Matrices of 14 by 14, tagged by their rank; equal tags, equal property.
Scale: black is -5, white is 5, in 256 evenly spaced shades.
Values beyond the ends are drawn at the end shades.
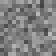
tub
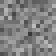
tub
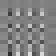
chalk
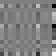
chalk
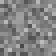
tub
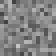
tub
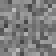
tub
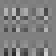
chalk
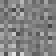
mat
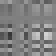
chalk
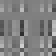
chalk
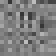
mat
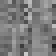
mat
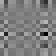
chalk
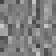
mat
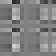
chalk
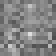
mat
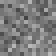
tub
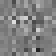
mat
